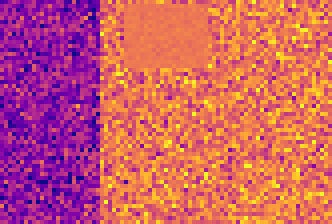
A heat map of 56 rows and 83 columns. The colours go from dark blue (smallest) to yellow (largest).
Calmest part: top middle. Odd patch: calmer, in the top middle. Seam: vertical, 30% of the way across, the right part higher.
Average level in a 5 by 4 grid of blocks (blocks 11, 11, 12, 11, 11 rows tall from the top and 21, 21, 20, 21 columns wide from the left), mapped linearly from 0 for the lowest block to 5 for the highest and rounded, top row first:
0 4 5 5 / 0 4 5 5 / 0 4 5 5 / 0 4 5 5 / 0 4 5 5
